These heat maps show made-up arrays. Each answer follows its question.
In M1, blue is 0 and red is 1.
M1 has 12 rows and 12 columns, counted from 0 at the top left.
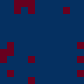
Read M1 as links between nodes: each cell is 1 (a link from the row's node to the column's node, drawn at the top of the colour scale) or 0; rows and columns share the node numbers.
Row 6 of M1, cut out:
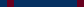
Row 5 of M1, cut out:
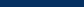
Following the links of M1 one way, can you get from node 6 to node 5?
no
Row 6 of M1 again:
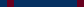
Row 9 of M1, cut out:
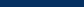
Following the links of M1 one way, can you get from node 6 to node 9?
yes
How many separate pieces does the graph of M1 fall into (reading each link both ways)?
2
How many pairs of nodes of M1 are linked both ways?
0
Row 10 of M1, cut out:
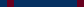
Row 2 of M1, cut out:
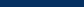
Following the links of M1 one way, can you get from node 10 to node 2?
yes
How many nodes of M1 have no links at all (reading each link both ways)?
1
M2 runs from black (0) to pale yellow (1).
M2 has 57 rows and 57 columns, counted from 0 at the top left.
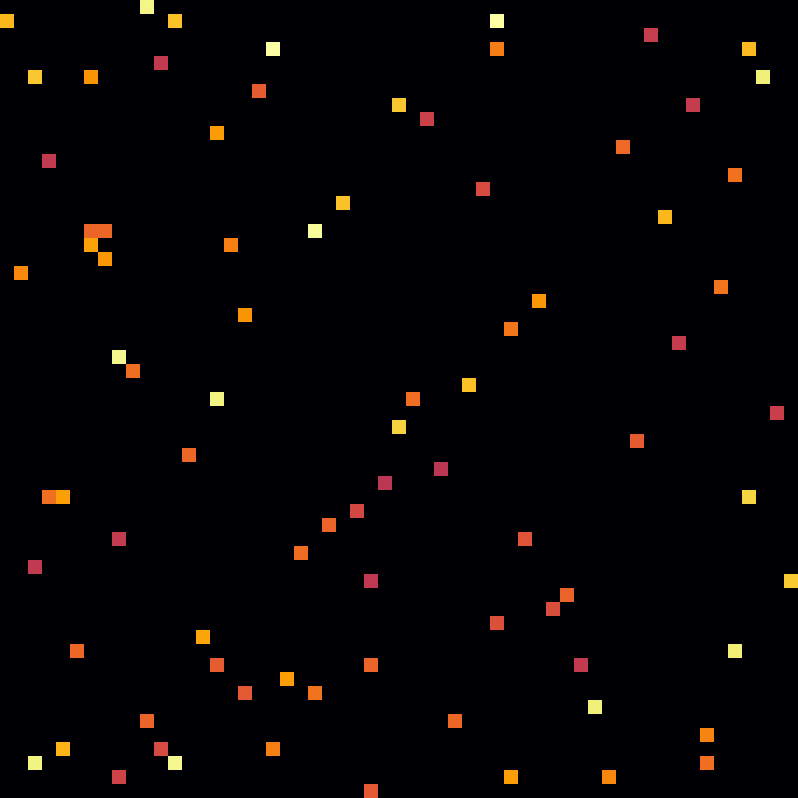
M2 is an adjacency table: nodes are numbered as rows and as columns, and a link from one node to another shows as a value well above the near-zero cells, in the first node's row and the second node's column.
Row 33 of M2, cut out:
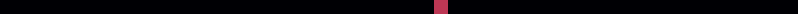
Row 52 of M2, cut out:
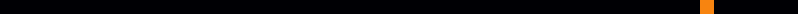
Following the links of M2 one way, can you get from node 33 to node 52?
yes
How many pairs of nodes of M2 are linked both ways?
2
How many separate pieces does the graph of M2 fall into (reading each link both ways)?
1
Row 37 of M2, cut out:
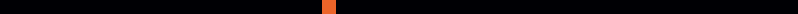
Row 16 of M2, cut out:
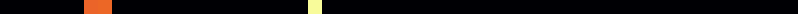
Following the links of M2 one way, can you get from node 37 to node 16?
no
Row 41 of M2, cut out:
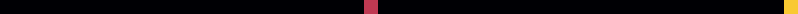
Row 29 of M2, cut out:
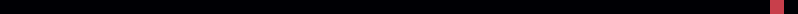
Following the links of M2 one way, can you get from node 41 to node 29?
no
